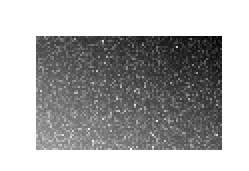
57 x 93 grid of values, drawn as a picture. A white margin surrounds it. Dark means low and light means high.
No row or column stands out. The halves do not mirror each other. There are no regular stripes. Values rise toward the bottom left. The ninth with the lowest average is the top right. The bottom left is the ninth with the highest average.
